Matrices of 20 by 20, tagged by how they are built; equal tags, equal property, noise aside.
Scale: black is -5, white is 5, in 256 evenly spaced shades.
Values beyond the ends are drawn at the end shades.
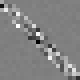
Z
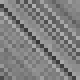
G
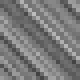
G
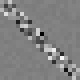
Z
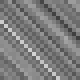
G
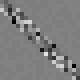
Z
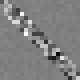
Z
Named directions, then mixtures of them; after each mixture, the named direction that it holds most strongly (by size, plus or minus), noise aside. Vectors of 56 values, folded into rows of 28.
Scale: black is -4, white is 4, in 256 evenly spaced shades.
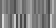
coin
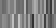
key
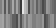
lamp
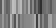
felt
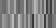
key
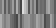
lamp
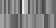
lamp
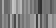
felt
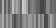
lamp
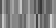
felt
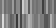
lamp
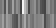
lamp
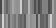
felt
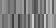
key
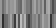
coin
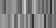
key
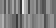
lamp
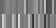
key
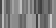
felt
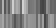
lamp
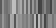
felt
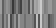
felt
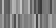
felt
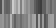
felt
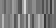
key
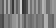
lamp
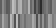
felt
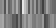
lamp
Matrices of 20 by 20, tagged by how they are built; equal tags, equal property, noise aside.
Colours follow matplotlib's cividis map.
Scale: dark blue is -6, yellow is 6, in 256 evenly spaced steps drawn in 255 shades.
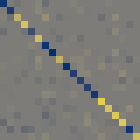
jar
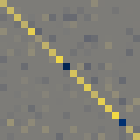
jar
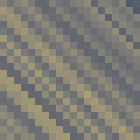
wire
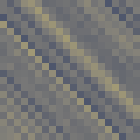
wire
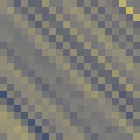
wire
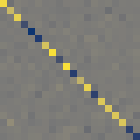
jar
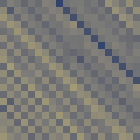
wire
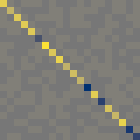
jar
